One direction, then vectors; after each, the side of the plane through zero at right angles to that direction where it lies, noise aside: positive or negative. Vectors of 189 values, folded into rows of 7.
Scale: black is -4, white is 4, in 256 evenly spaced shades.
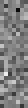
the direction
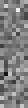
negative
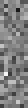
positive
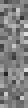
negative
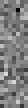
positive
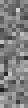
negative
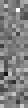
negative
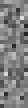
positive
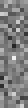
negative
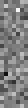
negative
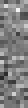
negative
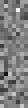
negative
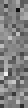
positive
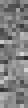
negative
